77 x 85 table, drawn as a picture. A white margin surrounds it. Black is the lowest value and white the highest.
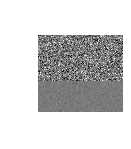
A horizontal seam about 60% of the way down splits the table, and the bottom part is calmer. A few values lie far out on both sides of the bulk. There are no regular stripes. No overall slope runs across the table.
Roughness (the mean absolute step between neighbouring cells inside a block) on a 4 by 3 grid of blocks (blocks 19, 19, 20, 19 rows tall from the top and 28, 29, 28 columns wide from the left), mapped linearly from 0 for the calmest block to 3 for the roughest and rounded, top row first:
333 / 333 / 111 / 000
